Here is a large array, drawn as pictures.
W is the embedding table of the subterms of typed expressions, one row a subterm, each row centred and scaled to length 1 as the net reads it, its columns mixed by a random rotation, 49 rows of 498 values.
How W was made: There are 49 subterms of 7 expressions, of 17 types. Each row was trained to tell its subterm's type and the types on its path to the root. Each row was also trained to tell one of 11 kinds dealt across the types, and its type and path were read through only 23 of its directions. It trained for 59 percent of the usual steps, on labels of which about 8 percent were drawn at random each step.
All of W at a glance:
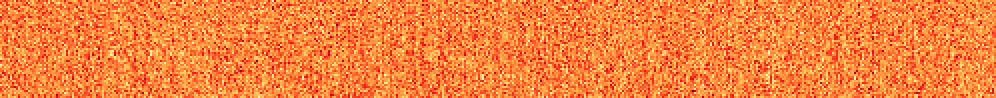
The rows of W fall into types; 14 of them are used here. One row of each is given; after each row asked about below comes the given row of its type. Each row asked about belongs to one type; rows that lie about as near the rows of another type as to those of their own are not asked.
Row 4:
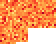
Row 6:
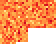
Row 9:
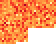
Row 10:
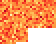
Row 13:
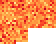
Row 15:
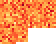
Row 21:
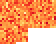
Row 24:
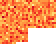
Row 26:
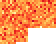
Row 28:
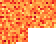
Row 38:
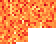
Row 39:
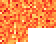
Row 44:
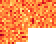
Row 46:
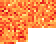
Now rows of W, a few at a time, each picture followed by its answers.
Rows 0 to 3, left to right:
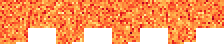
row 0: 28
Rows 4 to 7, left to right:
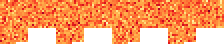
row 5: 28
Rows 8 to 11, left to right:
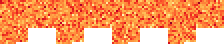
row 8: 13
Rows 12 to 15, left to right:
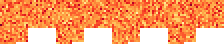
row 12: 21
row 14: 6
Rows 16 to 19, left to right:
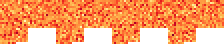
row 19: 4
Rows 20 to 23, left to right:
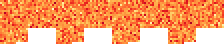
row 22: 46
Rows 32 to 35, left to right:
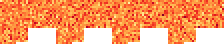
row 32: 46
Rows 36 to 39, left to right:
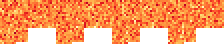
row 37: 28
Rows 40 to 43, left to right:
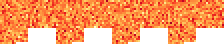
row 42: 46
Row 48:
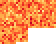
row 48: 15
